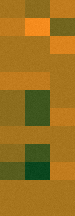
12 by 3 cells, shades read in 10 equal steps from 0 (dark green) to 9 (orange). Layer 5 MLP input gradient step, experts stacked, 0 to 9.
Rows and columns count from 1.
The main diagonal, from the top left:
6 9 8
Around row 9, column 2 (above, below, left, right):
6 0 5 6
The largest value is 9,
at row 2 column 2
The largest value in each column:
7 9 8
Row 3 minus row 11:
0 0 2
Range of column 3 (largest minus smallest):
4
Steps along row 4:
same same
